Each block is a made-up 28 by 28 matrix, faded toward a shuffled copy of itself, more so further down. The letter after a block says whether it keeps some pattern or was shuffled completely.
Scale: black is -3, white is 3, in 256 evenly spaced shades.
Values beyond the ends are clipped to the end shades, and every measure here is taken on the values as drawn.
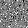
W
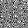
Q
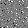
W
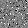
W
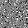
Q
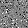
W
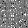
Q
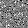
W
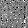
Q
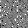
Q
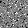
W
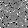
W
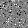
W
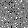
W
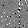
Q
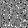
Q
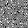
Q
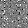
Q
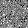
W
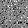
Q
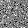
W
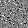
W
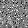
Q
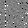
Q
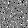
W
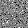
W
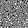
W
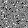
Q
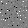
W
